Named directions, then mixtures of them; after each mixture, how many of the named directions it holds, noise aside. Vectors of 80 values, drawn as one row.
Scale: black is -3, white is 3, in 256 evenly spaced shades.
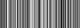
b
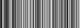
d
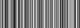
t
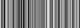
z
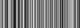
one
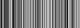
two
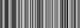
two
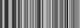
two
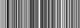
one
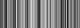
three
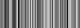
three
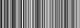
two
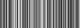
three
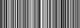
two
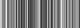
three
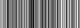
one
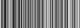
three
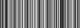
three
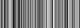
three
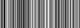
two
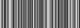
two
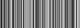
three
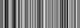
two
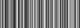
one
